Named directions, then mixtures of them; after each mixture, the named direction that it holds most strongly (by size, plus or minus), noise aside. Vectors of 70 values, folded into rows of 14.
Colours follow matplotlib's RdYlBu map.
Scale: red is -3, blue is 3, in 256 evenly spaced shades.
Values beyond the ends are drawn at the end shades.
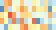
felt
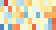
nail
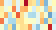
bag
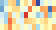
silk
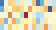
silk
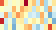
bag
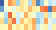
silk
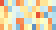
nail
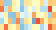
felt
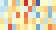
silk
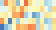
nail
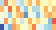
nail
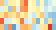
bag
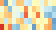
nail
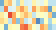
felt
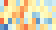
felt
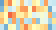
felt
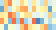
felt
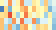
felt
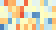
nail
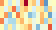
bag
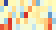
nail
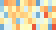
nail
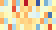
bag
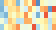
silk
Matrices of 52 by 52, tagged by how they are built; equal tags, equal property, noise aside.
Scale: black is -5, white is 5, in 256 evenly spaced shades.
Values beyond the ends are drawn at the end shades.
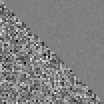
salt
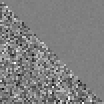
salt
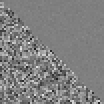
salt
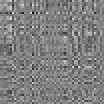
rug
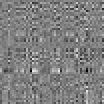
rug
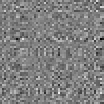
rug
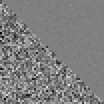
salt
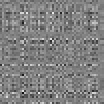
rug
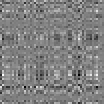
rug
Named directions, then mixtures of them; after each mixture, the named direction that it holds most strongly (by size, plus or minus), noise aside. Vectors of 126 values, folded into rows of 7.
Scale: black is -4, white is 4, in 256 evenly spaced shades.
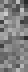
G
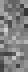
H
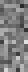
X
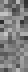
G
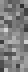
H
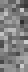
G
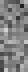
H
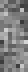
G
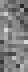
H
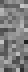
X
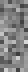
X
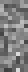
X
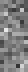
G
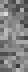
G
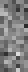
H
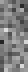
X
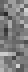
H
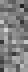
X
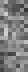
H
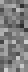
X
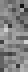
H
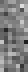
X
